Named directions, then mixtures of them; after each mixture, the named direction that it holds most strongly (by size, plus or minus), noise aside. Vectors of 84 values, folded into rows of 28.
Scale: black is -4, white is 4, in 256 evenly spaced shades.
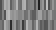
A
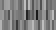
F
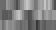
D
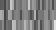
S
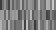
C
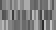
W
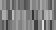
W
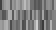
W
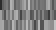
S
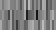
F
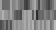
D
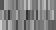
F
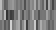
A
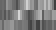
D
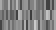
C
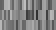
F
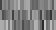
W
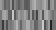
W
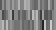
W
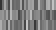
C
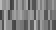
S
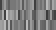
C
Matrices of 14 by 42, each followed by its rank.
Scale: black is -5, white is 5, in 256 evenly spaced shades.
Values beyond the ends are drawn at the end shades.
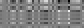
one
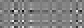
one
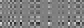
one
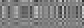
one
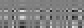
one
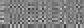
two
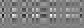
one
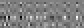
two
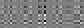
one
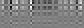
one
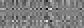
two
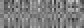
two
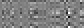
two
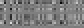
two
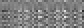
two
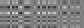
one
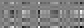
one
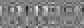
two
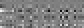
two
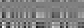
one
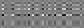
one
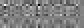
two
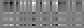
one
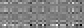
two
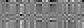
two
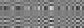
one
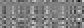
two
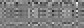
two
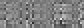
two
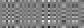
one
